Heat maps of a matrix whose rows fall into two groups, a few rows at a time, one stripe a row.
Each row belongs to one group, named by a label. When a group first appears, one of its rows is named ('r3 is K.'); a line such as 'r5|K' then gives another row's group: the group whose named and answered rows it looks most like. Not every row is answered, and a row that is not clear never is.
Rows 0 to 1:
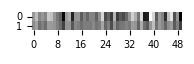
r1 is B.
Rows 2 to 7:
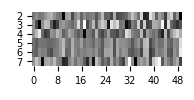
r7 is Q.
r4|Q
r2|B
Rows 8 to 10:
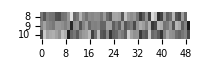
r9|B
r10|Q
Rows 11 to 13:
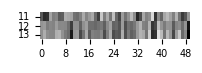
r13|B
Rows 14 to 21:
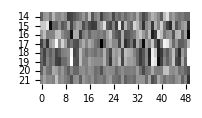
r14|Q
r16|B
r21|B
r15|Q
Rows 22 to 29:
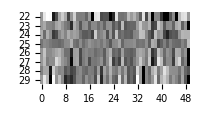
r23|B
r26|B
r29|Q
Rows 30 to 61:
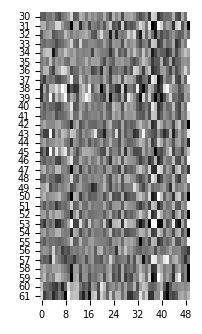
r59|B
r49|Q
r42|B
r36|Q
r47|B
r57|Q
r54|B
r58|B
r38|Q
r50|B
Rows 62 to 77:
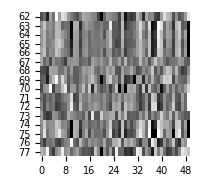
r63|B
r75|B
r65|B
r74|B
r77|Q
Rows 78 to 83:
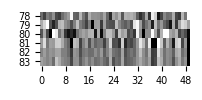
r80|Q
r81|B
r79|Q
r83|B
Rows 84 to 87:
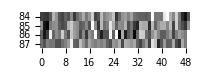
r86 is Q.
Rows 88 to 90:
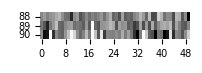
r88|B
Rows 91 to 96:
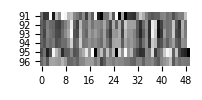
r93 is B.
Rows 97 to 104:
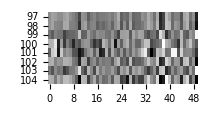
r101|Q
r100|Q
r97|B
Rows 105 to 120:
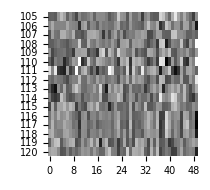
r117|B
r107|Q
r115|Q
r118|B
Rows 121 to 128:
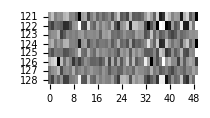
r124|B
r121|B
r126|Q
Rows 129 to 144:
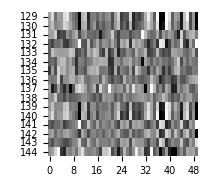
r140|B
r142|B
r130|B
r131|Q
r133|Q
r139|B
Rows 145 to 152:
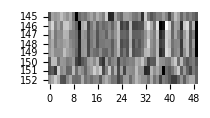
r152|Q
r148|B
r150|Q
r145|Q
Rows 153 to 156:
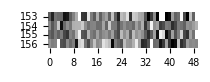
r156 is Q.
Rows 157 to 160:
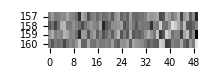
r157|B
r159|B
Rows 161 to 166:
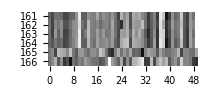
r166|Q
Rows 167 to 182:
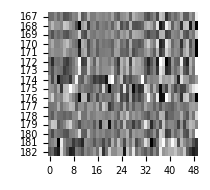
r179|Q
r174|Q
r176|B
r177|Q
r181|Q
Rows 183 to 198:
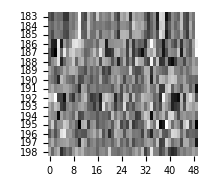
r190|Q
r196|Q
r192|Q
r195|B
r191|B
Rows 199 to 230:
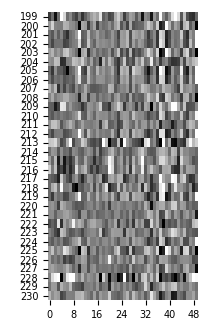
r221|B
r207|Q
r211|Q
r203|B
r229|Q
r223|Q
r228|Q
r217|Q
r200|B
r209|Q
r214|Q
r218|Q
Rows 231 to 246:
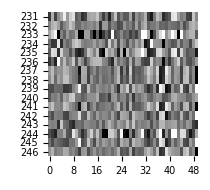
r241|B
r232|Q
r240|Q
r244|Q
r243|Q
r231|Q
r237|B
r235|Q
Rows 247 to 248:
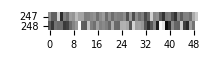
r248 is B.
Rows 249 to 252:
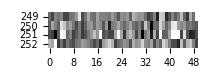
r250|Q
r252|Q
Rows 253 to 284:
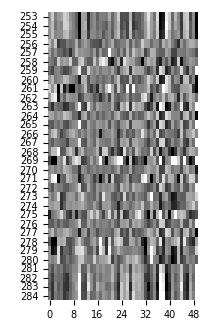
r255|B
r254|B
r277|B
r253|B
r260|B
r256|Q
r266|Q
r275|Q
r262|Q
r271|Q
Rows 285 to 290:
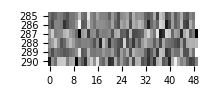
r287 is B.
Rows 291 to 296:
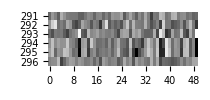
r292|Q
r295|B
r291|Q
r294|B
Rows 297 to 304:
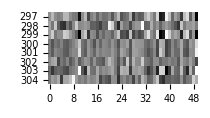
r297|B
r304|Q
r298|Q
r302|Q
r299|B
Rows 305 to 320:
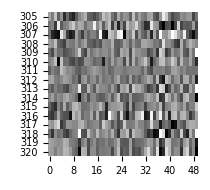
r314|B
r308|Q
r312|B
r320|B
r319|B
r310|Q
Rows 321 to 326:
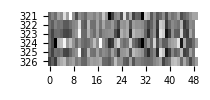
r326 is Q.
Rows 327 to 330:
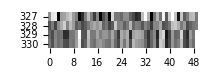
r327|Q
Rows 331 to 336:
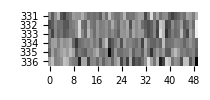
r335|Q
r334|Q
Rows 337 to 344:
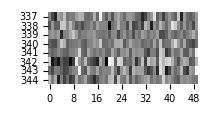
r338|Q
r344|Q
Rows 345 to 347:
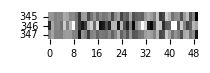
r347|B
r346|Q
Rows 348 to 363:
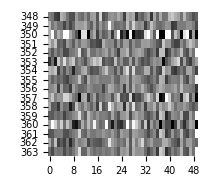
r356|Q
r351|Q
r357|B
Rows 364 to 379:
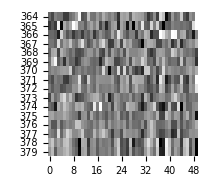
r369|Q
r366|Q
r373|Q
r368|Q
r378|B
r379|B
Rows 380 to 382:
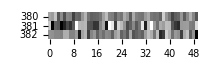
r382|B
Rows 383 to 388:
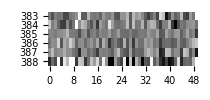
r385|B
